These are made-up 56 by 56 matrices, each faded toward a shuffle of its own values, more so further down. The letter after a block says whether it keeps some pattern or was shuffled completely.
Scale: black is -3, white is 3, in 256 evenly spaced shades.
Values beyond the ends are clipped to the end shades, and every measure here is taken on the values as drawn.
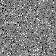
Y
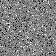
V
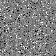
Y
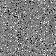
Y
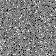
V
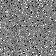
V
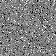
V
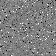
V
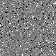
Y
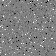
V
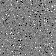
V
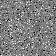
V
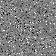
V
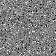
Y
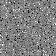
V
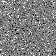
V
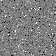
V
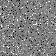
Y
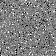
V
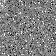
Y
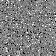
Y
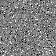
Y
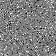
V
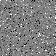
Y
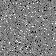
V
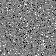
Y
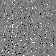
Y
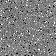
V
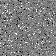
Y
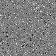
V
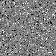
Y
